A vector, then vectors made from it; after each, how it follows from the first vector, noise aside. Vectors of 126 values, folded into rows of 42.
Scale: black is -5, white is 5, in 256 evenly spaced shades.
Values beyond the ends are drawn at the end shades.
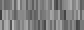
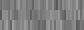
shrunk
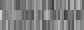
wrapped around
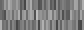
wrapped around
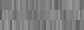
shrunk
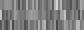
negated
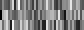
scaled up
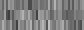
wrapped around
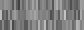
negated
